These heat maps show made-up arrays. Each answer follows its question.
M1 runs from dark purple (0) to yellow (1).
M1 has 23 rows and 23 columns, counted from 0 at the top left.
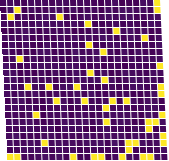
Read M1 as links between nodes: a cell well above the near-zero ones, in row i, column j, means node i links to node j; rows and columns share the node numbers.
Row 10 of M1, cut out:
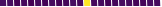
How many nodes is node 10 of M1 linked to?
1
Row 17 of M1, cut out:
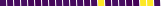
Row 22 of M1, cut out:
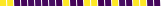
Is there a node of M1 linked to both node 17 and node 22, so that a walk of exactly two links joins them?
yes
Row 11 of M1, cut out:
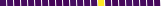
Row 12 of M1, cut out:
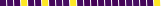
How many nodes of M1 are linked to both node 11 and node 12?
0
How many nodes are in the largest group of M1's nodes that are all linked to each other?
2
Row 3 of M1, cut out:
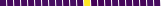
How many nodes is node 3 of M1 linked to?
1
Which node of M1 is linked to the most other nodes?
node 22
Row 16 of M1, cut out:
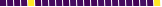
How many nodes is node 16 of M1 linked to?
2
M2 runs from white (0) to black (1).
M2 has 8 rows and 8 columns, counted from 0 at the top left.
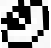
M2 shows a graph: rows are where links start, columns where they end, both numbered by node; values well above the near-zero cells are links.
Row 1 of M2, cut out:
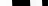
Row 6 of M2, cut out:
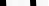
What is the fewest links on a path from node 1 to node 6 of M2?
3
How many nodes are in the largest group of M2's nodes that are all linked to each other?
5
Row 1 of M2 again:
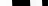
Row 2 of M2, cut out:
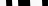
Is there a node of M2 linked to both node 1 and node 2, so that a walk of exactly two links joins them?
yes
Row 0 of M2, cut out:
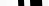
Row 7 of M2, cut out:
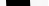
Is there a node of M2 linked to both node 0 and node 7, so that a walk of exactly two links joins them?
yes
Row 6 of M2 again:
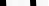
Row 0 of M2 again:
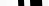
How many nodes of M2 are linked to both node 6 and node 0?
1
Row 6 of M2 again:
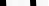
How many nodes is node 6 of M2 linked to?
2
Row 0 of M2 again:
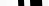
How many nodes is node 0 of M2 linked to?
3
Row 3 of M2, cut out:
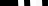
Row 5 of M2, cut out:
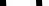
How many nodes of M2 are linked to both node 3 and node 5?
1
